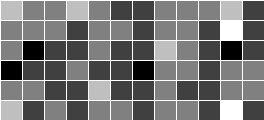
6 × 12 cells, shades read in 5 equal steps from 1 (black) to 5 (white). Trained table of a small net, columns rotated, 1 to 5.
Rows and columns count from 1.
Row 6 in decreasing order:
5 4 3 3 3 3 3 2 2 2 2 2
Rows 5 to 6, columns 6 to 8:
2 2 3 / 3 2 3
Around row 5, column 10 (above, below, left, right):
2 2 2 3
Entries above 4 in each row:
0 1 0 0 0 1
